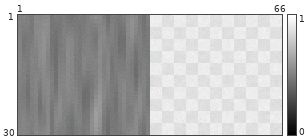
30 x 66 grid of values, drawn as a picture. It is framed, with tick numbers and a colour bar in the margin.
It is made of 1 by 2 panels. Panel 1,1: middling, streaked downward, faint in contrast. Panel 1,2: very high, checkered, faint in contrast.
